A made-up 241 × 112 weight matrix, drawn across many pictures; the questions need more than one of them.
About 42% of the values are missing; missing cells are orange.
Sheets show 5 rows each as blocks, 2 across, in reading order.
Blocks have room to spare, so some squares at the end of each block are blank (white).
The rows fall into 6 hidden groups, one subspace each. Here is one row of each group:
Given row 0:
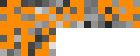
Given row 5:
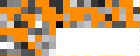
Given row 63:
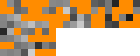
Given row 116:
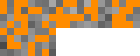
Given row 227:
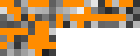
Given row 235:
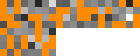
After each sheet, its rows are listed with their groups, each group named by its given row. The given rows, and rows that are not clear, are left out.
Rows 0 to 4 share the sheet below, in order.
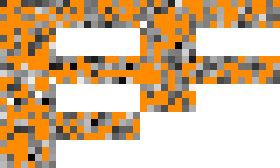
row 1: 235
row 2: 227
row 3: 116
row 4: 235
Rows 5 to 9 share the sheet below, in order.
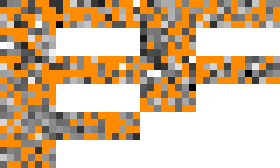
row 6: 0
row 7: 0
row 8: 116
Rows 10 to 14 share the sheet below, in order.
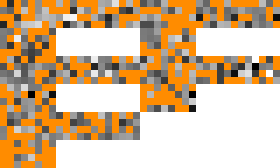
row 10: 0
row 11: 63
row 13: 63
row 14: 235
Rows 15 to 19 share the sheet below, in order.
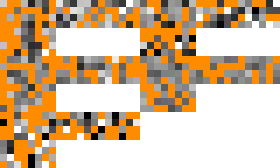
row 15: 235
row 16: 63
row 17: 63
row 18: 116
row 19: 227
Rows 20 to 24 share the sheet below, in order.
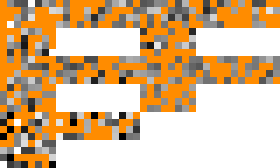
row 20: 235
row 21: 227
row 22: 227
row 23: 227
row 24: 0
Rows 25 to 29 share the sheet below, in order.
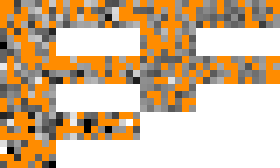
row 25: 116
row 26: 227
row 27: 5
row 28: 0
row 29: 235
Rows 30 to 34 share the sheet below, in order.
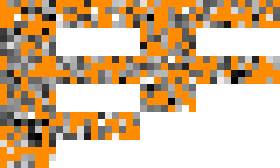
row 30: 235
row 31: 5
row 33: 227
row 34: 5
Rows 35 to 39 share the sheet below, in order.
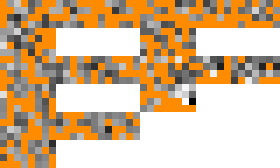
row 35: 116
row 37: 235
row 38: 0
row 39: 116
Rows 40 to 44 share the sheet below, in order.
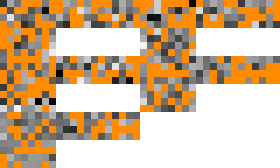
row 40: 5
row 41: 116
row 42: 63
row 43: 116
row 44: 0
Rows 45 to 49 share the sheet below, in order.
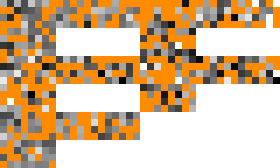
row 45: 5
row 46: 63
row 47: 227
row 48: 5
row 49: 235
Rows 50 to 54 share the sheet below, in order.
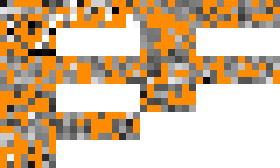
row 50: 63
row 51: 227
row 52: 5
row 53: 0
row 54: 227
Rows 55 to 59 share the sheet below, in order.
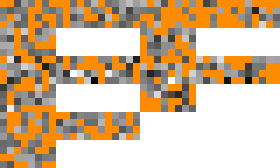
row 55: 227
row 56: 116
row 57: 5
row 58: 0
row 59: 116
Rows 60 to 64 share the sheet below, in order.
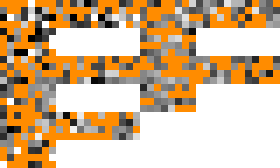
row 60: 63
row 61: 116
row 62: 5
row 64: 0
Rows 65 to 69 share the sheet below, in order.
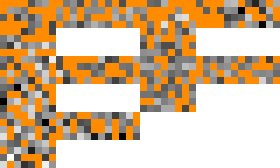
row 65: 227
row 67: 116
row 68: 227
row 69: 227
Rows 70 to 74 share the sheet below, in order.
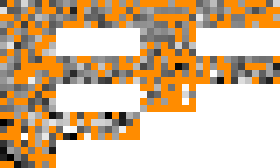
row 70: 5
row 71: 63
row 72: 0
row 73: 0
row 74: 0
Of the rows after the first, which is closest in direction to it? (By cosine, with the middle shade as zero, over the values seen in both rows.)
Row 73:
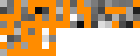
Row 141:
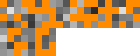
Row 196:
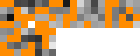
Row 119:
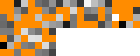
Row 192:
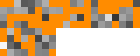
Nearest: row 119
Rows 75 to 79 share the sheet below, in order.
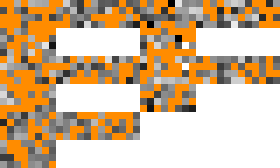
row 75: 0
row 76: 227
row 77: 0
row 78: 5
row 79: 5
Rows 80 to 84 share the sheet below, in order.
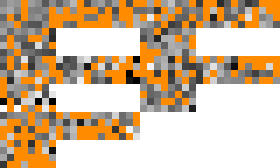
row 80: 63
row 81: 0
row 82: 63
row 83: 235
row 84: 63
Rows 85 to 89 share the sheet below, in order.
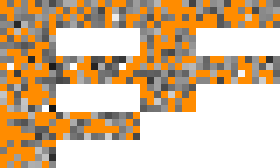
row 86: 116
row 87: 235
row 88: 227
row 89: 0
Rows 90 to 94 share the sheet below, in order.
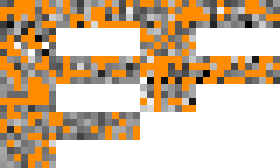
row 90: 227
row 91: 63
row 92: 227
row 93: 0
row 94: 116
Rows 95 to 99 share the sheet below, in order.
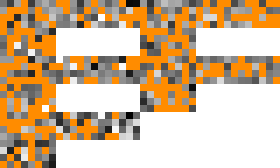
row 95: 227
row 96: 0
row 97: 235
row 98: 116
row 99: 235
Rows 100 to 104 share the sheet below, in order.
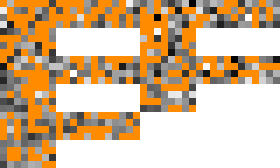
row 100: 235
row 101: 116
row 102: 0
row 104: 0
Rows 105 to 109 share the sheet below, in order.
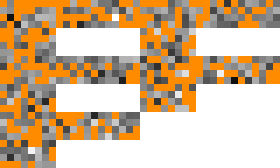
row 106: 116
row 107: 227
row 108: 5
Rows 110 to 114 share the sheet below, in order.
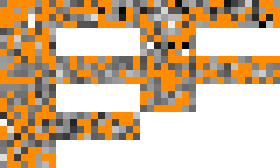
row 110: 235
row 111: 227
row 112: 63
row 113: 235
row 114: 5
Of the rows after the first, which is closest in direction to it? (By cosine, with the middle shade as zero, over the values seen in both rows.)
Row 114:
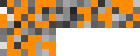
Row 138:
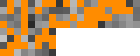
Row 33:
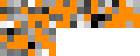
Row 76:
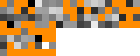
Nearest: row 33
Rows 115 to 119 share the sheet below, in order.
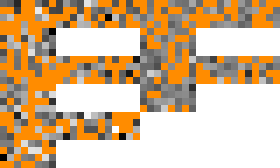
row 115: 116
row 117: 63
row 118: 116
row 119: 116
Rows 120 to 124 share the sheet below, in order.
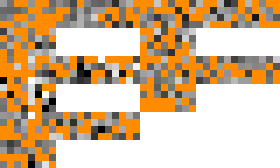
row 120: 63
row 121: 116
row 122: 235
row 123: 5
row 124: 227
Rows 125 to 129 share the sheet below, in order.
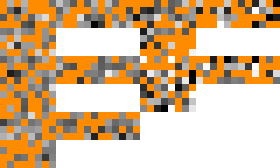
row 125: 5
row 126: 63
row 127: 116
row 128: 63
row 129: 227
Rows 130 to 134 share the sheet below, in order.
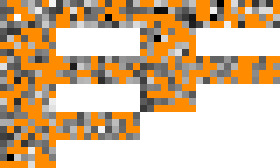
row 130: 116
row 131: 0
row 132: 5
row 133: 0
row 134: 227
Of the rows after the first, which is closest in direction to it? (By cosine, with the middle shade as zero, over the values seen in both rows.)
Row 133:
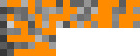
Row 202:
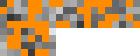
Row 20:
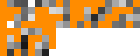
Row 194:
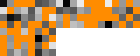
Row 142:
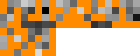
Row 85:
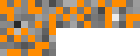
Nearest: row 20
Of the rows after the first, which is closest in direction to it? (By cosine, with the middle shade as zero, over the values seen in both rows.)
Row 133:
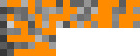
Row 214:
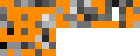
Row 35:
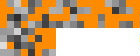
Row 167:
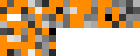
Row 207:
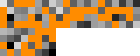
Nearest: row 167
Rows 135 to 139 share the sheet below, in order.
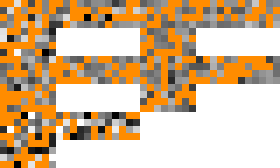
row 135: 235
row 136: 63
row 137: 116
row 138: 235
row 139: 63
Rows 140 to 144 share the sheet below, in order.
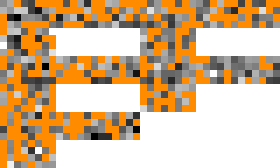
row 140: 116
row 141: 235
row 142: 5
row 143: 0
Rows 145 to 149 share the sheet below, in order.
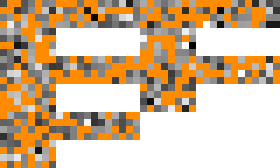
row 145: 235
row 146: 0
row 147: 116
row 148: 227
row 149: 235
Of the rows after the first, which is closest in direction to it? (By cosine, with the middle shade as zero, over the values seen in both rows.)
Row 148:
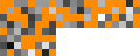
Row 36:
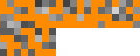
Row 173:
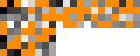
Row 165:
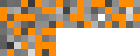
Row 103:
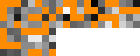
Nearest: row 165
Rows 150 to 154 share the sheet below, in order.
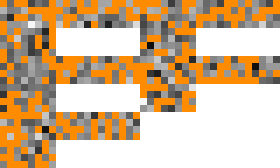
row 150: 0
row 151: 227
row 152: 0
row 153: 116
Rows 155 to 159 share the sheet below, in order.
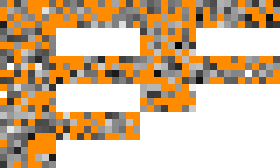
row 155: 227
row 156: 63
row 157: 235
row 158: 116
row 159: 0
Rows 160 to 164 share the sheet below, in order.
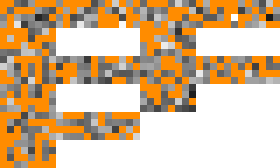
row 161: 235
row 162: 0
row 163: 63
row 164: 5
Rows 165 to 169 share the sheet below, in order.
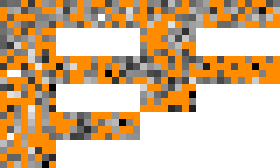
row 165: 227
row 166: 235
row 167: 116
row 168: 63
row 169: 235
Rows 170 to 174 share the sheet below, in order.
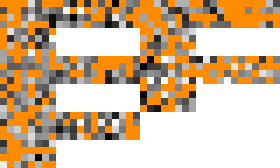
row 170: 63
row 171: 116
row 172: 63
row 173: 0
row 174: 63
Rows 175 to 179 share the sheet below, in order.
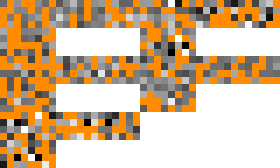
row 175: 63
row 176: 227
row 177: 227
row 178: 235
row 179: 235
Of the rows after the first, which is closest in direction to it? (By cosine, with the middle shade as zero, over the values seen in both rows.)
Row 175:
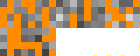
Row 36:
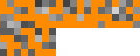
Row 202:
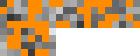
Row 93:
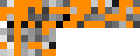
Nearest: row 202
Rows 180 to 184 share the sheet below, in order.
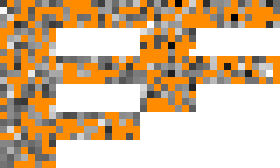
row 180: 5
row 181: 235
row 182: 235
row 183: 235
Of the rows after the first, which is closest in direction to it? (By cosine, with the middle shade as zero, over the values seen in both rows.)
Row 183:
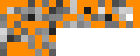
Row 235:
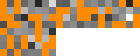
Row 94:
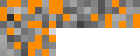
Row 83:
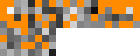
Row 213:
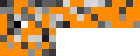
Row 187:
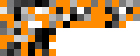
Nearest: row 235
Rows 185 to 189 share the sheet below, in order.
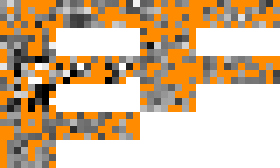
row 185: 63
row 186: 227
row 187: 0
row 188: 63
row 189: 0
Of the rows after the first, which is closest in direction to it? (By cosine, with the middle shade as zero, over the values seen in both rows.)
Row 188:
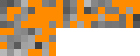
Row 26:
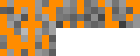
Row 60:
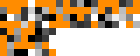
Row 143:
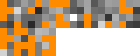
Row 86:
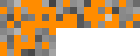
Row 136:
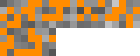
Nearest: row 143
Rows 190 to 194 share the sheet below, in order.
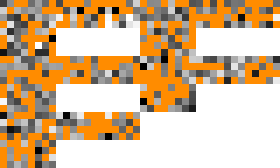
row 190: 63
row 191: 63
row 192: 116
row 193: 5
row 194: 0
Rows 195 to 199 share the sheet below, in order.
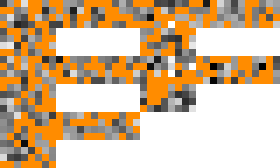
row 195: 5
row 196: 0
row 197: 5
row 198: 235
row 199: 116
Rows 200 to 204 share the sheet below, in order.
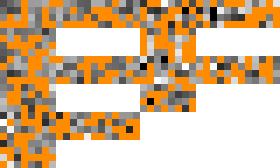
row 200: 235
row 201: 5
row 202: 116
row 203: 5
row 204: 5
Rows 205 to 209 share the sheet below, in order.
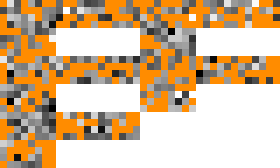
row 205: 63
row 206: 63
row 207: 5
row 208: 63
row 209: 227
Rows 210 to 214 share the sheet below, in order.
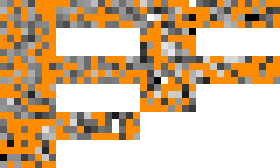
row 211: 116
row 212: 227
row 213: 116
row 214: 116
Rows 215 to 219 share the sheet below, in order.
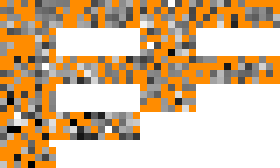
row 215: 227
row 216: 227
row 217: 227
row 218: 235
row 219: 116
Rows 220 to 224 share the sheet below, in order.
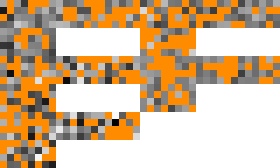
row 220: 5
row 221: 5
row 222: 0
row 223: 227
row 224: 63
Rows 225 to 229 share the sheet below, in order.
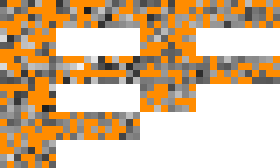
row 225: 235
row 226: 0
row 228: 63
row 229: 227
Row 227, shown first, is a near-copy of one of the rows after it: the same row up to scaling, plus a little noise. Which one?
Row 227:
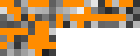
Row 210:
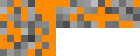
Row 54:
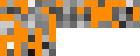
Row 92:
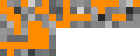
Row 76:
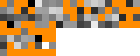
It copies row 210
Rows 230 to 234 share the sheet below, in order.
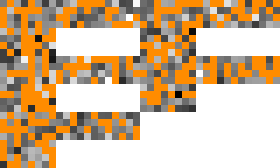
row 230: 63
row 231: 116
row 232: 63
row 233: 63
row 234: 0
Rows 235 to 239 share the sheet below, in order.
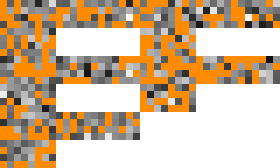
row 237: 235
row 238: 235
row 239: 0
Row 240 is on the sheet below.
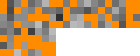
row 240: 63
